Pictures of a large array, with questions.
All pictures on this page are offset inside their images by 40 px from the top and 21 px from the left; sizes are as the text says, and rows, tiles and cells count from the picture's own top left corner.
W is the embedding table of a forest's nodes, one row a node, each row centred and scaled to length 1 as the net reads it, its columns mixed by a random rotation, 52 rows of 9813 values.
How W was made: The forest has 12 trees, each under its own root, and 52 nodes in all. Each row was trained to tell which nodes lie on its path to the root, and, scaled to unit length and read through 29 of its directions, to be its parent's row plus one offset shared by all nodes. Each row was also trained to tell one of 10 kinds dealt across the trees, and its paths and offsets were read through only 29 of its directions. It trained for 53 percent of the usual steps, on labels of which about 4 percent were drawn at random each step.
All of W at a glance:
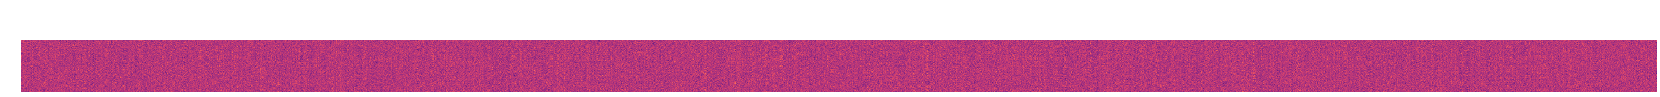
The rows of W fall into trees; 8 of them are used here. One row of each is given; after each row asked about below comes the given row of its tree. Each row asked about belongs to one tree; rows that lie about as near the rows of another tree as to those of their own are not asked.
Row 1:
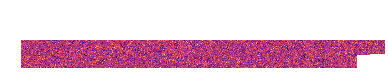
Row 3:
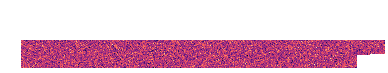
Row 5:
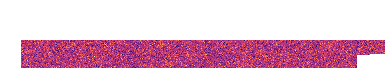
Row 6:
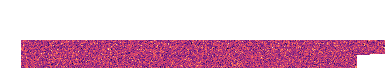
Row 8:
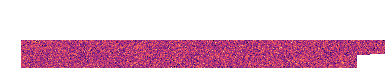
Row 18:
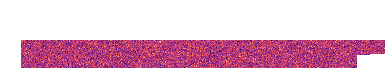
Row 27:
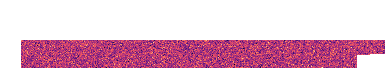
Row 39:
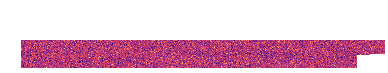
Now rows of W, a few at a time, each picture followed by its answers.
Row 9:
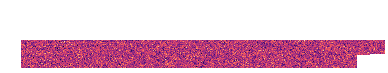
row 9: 5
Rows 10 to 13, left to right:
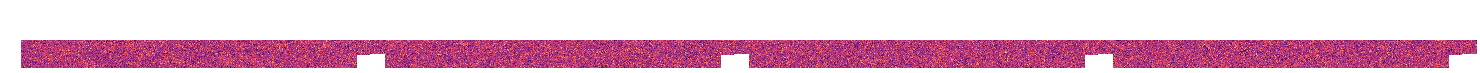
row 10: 18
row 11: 8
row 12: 8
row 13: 3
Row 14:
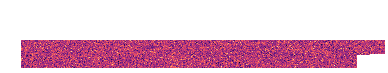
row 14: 39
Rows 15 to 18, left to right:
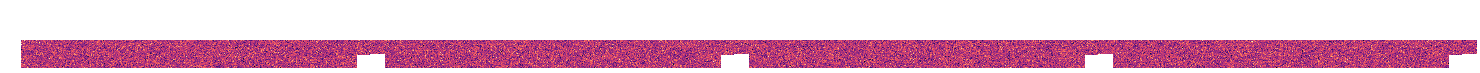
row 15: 8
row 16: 18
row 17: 6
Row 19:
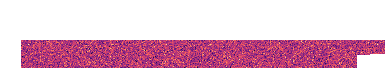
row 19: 18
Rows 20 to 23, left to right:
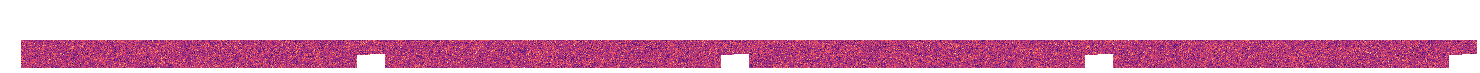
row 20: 27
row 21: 1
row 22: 39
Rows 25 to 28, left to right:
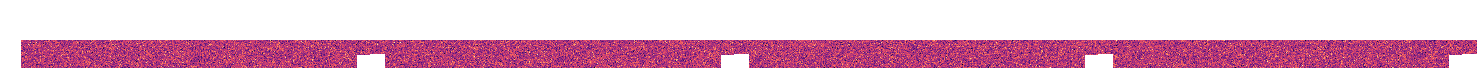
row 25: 18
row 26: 18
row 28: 8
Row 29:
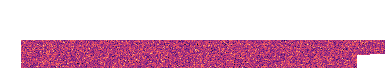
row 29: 27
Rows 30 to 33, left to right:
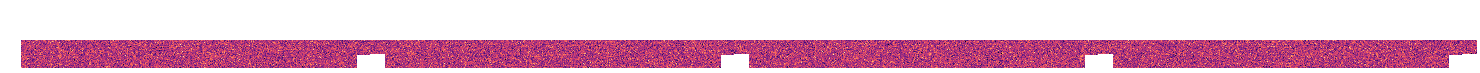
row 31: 5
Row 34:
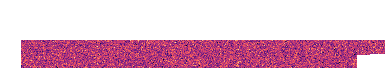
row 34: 1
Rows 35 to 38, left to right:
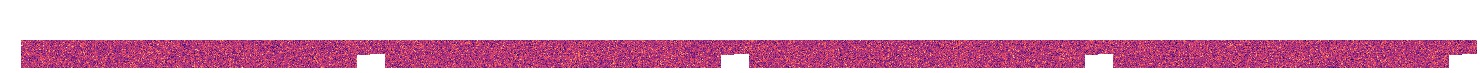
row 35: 27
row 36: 8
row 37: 6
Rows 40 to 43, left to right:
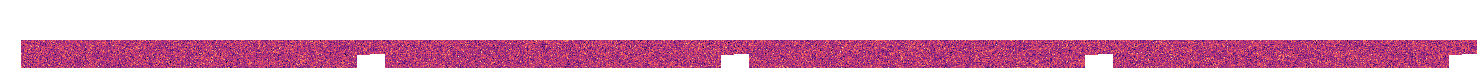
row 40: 8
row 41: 5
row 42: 1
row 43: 5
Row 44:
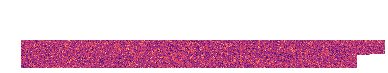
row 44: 39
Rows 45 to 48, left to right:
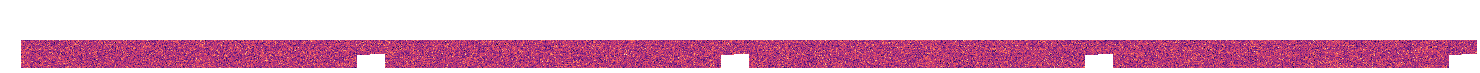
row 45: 3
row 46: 27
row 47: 8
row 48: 5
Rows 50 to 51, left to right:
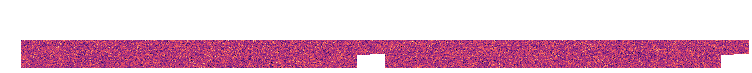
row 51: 39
